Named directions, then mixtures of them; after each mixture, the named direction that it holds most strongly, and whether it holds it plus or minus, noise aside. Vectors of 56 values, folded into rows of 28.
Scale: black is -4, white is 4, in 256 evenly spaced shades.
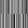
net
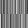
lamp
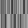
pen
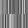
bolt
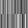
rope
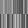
pen, minus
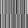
lamp, minus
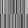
lamp, minus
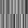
net, plus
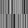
net, plus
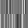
bolt, plus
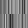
bolt, minus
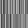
lamp, plus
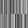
rope, minus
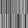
rope, minus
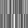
net, minus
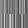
bolt, plus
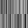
rope, minus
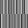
lamp, minus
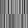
bolt, minus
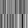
rope, plus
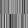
bolt, minus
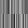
net, plus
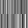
rope, plus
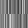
bolt, plus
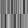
pen, plus
